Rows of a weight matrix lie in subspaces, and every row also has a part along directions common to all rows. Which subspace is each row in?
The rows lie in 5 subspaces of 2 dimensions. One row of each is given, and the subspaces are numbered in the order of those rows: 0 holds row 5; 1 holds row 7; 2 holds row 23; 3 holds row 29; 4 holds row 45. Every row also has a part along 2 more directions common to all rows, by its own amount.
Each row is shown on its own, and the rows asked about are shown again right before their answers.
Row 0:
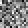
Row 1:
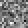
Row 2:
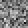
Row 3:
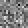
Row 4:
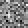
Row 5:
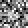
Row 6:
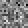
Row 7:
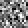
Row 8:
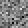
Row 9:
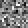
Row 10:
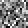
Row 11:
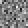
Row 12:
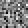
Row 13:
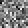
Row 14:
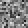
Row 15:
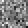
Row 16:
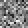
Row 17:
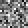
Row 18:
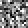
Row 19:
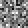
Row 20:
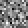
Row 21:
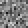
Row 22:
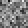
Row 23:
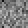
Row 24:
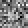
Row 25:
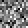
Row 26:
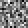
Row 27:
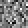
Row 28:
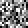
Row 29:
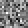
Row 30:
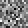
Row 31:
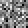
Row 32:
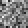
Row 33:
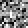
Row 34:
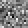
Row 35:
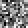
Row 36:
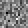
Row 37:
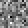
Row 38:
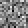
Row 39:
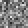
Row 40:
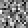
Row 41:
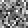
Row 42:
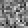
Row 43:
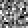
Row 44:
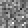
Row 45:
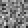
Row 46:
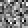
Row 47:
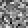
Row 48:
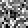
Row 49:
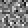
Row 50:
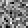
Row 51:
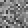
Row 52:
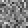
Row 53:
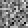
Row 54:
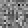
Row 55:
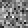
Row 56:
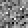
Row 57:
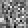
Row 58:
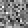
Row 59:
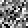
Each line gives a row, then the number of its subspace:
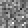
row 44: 1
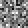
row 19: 2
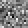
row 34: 2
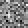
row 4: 0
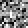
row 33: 0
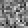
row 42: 3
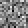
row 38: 3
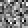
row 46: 1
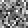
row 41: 2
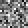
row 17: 0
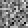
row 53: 1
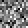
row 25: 1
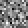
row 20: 1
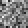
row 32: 4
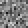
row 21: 3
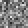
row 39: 4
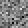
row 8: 1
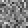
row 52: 4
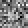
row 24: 0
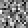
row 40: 1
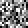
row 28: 3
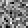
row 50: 1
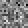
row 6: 0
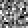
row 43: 1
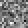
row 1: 0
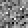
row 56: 1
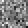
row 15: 3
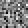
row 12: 0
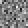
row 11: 4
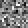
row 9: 2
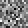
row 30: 3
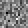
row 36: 3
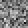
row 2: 2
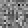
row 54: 0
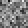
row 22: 4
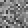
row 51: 0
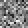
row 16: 0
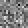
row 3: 0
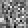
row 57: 3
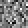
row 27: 1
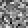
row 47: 1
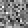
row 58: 3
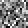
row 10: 2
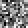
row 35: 4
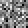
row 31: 3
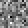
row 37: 4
